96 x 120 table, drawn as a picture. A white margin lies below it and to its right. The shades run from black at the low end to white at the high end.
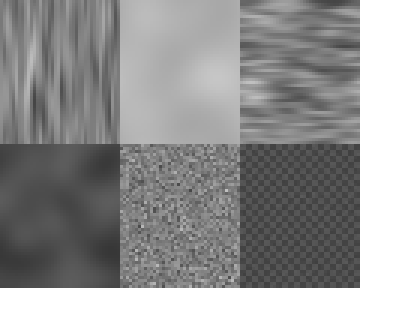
It is made of 2 by 3 panels. Panel 1,1: middling, streaked downward. Panel 1,2: high, smooth, faint in contrast. Panel 1,3: middling, streaked across. Panel 2,1: low, smooth, faint in contrast. Panel 2,2: middling, fine-grained. Panel 2,3: low, checkered, faint in contrast.
